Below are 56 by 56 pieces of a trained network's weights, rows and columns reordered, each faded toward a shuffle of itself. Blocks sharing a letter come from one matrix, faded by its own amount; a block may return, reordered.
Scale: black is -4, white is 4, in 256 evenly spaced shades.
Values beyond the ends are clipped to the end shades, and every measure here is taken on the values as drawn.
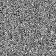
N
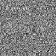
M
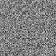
M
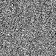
N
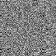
M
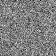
N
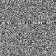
M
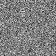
N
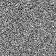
N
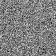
N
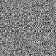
M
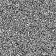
N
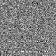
M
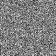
N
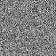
M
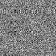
M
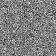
N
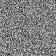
N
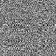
M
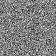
N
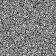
N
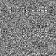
M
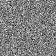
N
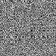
M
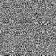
M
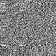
M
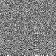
M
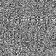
M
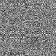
M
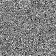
N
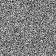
N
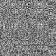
M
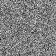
N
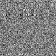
M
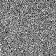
N
